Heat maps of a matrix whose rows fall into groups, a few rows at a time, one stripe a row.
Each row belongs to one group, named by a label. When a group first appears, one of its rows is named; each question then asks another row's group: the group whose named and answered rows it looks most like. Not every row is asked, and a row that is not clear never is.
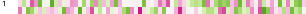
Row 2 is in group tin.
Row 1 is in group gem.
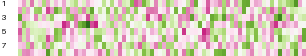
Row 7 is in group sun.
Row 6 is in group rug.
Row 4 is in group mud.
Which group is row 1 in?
sun
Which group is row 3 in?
gem
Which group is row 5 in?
rug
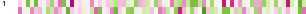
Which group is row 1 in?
tin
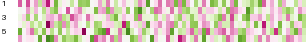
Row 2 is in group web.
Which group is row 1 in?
rug
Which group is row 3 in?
tin
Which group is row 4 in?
rug
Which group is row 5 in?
sun
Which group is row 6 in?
gem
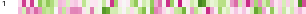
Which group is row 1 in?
gem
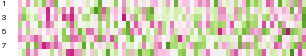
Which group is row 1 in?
rug
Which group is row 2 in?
mud
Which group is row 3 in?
mud
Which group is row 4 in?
rug
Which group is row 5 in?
tin
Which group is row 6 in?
gem
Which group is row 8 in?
web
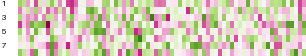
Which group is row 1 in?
web
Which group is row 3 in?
gem
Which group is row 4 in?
rug
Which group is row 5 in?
sun
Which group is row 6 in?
web
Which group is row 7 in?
mud
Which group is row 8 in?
sun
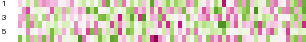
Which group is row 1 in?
mud
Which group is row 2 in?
rug
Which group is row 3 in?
sun
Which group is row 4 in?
gem
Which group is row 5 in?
gem
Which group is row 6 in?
sun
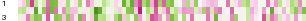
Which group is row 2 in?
sun
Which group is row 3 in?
rug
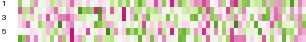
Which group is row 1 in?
web
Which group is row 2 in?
mud
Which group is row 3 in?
mud
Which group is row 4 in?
rug
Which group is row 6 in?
web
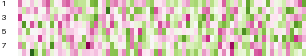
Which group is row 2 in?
web
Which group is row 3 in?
mud
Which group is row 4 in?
gem
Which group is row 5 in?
tin
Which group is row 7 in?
tin
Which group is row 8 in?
tin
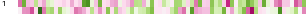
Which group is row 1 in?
mud
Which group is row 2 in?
gem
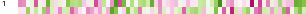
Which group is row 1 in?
gem
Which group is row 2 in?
tin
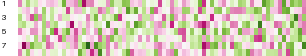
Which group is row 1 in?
tin
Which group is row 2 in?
web
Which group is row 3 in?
sun
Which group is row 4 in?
web
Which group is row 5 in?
gem
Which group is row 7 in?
rug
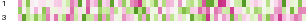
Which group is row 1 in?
tin
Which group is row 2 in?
web
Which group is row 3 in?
mud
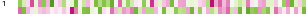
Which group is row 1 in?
sun
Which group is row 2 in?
mud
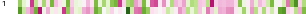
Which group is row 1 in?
sun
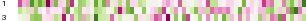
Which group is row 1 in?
rug
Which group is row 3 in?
rug
